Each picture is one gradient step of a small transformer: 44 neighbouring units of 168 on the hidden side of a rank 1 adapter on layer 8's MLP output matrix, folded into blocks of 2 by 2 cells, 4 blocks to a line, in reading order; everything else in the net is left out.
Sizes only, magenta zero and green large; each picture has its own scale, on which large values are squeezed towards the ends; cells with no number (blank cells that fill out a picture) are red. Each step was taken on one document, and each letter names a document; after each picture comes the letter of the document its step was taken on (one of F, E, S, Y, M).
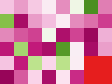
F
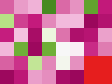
F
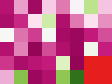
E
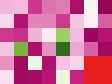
F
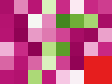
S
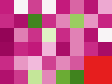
S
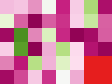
F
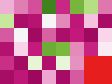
F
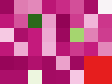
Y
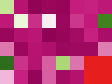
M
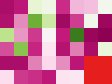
Y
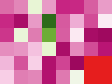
E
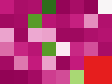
S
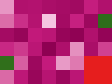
M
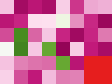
E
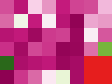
M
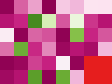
Y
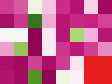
Y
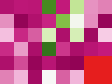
S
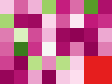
F
